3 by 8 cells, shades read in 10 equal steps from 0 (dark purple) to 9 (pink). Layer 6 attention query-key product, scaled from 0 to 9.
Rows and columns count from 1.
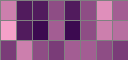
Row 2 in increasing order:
0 0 1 4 5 6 7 9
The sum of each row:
31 32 34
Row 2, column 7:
7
